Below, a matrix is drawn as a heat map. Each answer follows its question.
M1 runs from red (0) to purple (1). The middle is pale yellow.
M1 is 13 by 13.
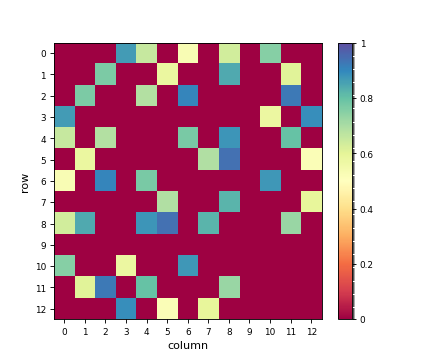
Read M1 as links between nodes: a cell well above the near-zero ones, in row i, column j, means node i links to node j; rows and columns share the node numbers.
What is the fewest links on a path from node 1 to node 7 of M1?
2
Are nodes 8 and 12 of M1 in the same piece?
yes
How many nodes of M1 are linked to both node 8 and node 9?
0
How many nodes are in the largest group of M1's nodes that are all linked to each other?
3
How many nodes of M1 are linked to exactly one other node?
0
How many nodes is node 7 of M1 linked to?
3
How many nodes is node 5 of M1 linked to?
4
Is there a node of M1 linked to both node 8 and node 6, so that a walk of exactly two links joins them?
yes
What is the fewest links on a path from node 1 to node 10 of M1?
3
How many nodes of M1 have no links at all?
1
